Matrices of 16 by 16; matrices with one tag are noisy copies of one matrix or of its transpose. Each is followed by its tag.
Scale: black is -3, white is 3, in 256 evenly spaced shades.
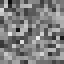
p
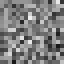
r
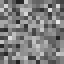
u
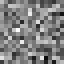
r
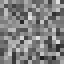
r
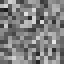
p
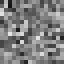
p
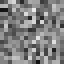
p
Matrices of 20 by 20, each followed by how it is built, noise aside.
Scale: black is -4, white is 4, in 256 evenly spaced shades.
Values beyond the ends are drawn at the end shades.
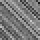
Toeplitz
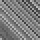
Toeplitz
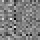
low rank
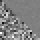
lower triangular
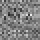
low rank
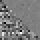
lower triangular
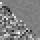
lower triangular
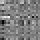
low rank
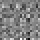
low rank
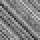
Toeplitz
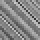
Toeplitz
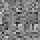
low rank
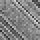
Toeplitz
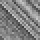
Toeplitz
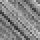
Toeplitz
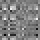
low rank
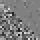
lower triangular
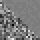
lower triangular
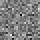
low rank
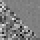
lower triangular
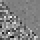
lower triangular
